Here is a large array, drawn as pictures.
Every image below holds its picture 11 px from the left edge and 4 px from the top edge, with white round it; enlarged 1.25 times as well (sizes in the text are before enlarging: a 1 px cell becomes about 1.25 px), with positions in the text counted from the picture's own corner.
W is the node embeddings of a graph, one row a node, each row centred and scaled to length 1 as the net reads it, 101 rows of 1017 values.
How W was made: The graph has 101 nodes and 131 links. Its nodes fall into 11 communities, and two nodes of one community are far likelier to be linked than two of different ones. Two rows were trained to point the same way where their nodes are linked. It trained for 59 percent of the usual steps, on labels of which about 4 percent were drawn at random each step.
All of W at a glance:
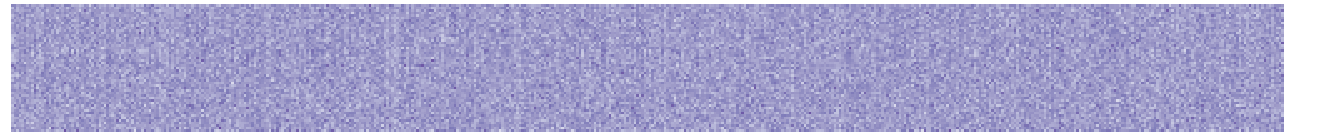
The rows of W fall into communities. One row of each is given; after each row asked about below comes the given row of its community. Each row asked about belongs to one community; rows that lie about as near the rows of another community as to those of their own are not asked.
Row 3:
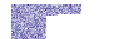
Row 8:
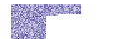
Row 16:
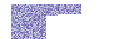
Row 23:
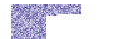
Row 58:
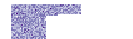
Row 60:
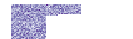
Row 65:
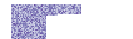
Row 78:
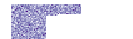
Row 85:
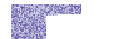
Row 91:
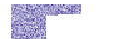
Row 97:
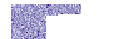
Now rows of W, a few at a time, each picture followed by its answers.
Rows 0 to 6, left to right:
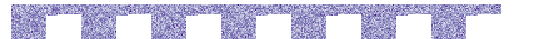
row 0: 3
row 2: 91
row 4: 58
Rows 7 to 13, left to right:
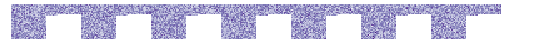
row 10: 97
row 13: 60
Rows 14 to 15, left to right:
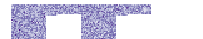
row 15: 8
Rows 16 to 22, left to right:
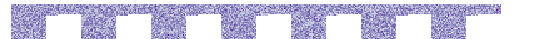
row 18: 91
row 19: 85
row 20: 23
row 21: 3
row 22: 3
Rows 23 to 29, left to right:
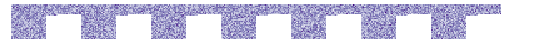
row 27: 23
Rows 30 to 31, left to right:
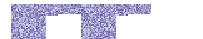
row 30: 16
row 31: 97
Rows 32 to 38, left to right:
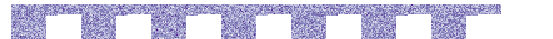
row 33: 65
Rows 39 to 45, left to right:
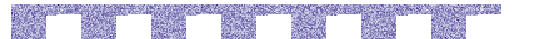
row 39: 8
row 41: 97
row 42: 91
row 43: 78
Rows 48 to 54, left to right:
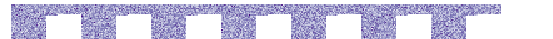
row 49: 23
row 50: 3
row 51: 16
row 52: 8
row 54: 65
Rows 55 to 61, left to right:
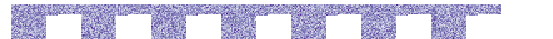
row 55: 91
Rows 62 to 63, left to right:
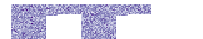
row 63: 97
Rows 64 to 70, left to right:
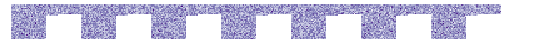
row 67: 8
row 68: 16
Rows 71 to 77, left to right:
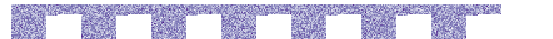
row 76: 3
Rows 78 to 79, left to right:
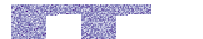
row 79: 60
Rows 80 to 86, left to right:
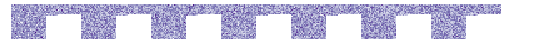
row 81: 8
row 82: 65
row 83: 91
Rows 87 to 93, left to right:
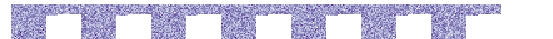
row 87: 65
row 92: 16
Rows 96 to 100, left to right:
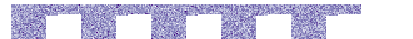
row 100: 97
